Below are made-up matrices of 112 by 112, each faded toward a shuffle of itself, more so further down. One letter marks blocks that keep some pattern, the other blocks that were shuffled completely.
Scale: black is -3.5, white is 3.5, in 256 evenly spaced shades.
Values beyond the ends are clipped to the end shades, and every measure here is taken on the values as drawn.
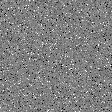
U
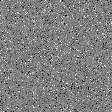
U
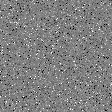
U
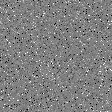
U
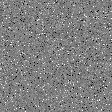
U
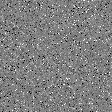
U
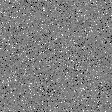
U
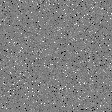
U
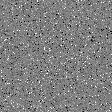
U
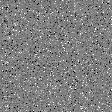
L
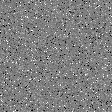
U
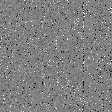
L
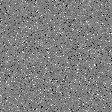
U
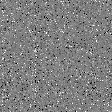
L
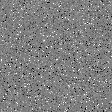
U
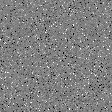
U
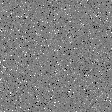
U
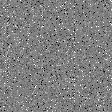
L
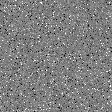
U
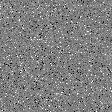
U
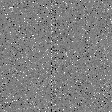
L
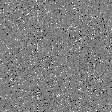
L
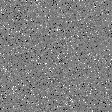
U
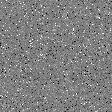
U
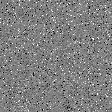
L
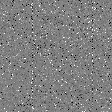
L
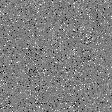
L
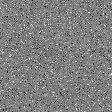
U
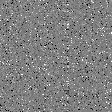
L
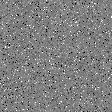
U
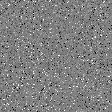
L
